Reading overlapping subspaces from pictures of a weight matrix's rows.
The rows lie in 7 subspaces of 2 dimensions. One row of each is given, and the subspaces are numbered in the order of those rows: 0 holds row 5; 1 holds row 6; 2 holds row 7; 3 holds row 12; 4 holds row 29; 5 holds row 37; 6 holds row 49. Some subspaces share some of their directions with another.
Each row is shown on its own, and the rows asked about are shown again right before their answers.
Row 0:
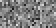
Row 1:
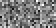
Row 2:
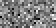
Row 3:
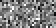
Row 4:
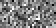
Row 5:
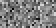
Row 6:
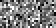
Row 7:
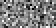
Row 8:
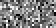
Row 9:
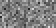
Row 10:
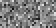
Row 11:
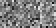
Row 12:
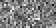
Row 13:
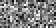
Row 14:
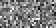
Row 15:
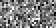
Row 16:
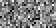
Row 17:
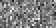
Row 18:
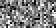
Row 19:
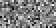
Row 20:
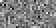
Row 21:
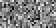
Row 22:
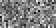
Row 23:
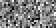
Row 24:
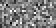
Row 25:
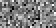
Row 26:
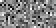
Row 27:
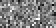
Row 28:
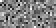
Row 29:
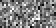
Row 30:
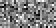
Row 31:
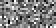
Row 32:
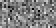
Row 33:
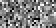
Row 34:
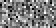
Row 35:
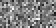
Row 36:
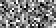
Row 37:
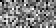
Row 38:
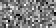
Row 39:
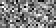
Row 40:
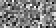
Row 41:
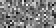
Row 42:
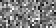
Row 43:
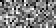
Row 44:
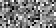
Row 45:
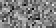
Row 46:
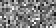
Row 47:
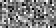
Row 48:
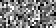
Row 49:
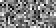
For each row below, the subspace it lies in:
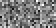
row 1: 3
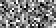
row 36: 0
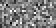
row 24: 4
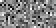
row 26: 6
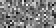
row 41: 5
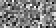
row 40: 2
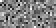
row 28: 6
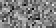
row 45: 3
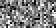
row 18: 5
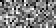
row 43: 5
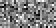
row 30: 0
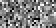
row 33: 0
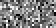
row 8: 1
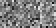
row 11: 2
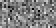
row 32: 2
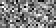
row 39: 0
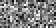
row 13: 0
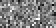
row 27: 5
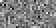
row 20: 6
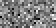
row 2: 1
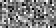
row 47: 2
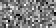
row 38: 1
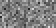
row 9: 3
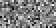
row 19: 4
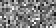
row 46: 4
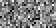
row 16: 1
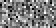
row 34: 2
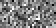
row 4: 3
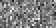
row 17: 4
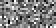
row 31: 4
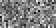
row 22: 3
